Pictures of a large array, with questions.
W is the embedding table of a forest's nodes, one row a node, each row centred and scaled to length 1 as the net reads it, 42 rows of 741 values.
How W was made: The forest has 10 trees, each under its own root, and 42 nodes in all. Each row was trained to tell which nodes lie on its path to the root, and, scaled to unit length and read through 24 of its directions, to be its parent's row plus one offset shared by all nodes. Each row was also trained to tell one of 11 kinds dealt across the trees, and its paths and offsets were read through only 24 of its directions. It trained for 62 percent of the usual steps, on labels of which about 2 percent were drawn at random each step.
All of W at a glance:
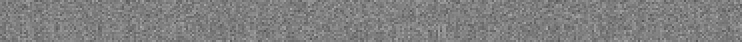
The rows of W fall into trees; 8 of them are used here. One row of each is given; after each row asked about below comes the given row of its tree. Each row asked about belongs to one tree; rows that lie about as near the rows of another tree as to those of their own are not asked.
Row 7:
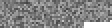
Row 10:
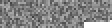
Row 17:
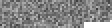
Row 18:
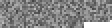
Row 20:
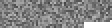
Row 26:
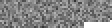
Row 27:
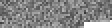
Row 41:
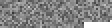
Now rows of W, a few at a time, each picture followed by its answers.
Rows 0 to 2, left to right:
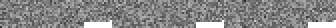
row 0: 26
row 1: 26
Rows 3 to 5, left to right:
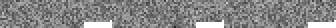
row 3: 27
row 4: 10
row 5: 17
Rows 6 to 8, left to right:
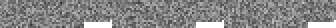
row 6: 41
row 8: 18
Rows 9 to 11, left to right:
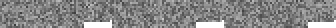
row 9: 17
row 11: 10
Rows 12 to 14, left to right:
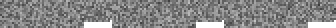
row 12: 41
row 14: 20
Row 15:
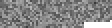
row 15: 20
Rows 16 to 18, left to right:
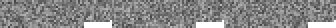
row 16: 7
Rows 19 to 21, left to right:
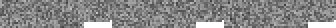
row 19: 27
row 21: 18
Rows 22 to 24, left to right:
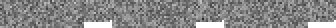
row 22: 41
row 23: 17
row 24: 7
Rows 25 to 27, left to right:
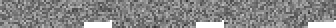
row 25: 27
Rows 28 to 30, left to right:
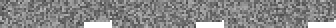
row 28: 27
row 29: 26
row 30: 17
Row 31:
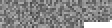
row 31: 10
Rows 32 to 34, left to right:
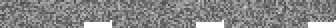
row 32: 26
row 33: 41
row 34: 20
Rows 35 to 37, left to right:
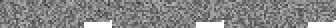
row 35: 41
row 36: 18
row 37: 26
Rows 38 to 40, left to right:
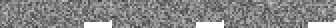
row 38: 10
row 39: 20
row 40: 10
